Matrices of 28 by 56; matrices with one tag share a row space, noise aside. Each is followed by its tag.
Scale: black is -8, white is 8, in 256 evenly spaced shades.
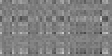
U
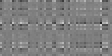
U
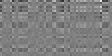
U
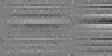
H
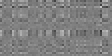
U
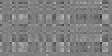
U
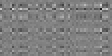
U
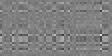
U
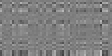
U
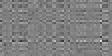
U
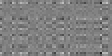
U
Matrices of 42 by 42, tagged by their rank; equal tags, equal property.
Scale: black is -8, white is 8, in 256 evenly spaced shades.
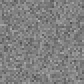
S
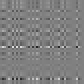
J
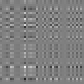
J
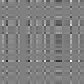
J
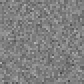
S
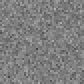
S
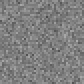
S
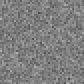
S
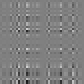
J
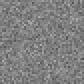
S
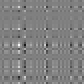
J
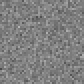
S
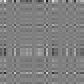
J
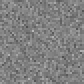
S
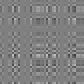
J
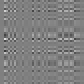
J
